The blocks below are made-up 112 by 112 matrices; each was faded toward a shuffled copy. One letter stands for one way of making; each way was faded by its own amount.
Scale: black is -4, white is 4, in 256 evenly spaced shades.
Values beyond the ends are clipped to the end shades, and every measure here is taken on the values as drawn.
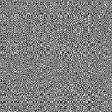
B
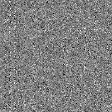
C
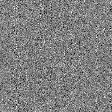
C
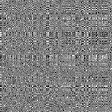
B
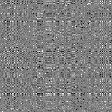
B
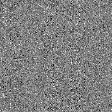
C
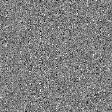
C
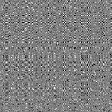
B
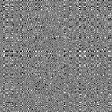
B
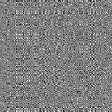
B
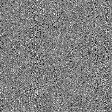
C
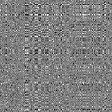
B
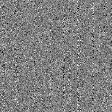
C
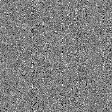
C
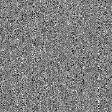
C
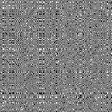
B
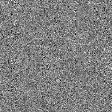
C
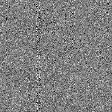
C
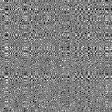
B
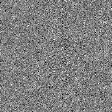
C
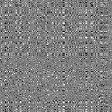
B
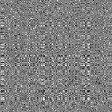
B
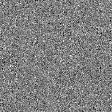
C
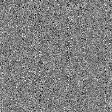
C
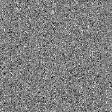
C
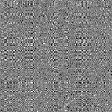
B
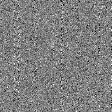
C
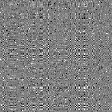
B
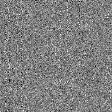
C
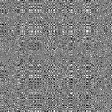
B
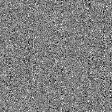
C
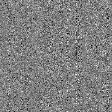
C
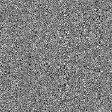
C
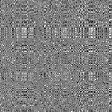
B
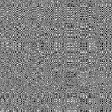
B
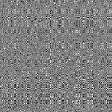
B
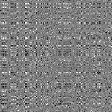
B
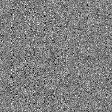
C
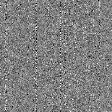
C
